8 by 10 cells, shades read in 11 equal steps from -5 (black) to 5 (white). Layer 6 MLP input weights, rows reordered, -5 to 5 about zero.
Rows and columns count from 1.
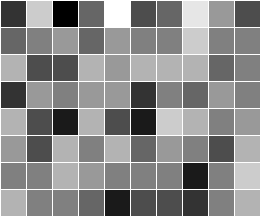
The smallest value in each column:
-3 -2 -5 -1 -4 -4 -2 -4 -2 -2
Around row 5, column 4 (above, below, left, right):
1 0 -4 -2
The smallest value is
-5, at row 1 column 3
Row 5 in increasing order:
-4 -4 -2 -2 0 1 2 2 2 3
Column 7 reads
-1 0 2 0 3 1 0 -2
